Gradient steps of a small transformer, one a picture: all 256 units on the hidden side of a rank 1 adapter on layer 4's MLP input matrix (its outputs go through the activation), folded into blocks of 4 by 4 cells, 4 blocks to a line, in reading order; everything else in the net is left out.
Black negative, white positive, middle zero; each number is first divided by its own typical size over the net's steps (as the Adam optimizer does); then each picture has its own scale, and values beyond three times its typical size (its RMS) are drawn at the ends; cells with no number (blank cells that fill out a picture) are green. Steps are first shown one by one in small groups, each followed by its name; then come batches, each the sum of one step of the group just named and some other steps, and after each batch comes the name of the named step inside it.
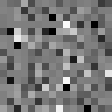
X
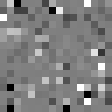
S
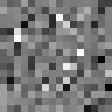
X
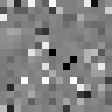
S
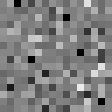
S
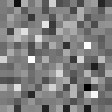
X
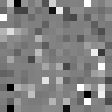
S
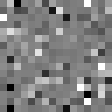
S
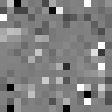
S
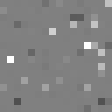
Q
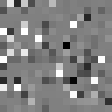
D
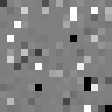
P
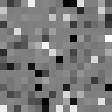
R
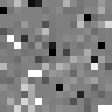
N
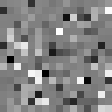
N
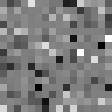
R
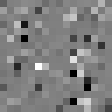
P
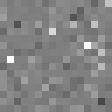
Q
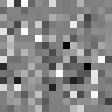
D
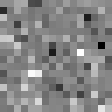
N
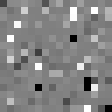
P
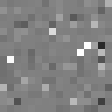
Q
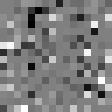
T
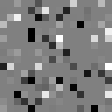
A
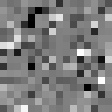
T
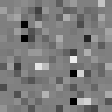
A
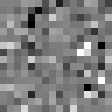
T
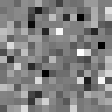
T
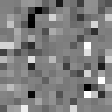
T
